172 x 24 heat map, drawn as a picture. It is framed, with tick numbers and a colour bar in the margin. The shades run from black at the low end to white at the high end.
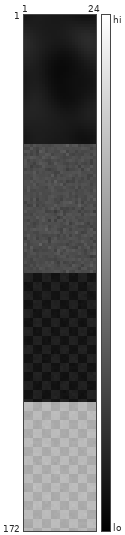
The table splits into 4 rows of 1 panel. Panel 1,1: very low, smooth, faint in contrast. Panel 2,1: low, fine-grained, faint in contrast. Panel 3,1: very low, checkered, faint in contrast. Panel 4,1: high, checkered, faint in contrast.
